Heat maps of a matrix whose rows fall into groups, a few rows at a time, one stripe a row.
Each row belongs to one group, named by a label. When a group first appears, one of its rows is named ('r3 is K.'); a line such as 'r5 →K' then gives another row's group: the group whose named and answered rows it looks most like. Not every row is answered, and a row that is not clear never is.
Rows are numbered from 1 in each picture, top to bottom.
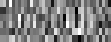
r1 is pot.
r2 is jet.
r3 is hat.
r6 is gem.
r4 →hat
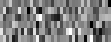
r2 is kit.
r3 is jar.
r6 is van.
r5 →hat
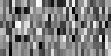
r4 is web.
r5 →jar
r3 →jet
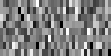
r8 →pot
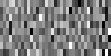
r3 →pot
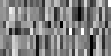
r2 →gem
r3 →gem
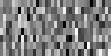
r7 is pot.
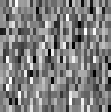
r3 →kit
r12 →pot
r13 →jet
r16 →pot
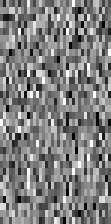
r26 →web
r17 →kit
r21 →van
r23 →pot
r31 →gem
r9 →jar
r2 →gem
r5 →hat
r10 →pot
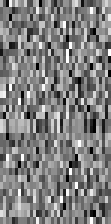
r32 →van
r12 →gem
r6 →kit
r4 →jar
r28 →hat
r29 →kit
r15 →hat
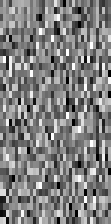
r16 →kit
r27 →jar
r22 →kit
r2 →gem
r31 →jet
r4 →gem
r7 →van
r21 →van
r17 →hat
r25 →hat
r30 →hat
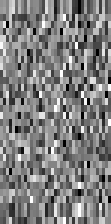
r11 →kit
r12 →hat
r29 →pot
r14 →web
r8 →kit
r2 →gem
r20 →gem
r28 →gem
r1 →gem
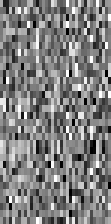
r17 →hat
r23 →gem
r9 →van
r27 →hat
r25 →van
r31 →web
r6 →van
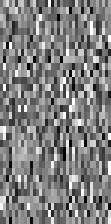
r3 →jar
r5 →van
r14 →hat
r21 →hat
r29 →van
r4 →van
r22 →jar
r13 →kit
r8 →hat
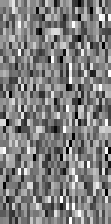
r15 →gem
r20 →kit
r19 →jar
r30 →jar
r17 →jet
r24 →pot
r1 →gem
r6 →gem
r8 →hat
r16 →hat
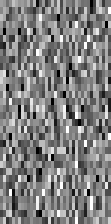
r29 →van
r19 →hat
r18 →gem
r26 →kit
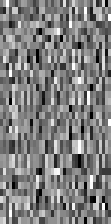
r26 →van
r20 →web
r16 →web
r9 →kit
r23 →gem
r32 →van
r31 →pot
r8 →kit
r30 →web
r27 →van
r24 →gem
